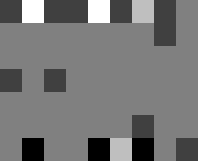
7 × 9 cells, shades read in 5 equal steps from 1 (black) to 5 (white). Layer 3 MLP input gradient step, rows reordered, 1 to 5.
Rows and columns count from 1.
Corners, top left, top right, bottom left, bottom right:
2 3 3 2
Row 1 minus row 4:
0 2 0 -1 2 -1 1 -1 0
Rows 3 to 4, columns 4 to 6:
3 3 3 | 3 3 3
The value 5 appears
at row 1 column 2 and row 1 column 5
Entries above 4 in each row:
2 0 0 0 0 0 0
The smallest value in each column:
2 1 2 2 1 2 1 2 2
